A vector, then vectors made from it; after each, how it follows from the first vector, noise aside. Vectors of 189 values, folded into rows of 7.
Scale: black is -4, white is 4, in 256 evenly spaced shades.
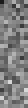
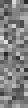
wrapped around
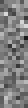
wrapped around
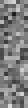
wrapped around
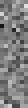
wrapped around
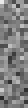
negated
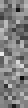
wrapped around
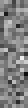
wrapped around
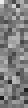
negated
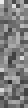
negated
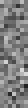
wrapped around
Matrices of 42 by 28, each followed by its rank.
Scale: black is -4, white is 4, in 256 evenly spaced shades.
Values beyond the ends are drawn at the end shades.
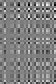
one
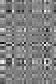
two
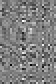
five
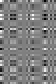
one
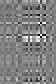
two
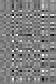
two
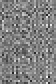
five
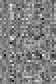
five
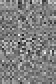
five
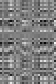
two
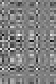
two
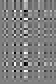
one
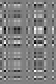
one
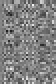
five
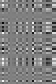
one
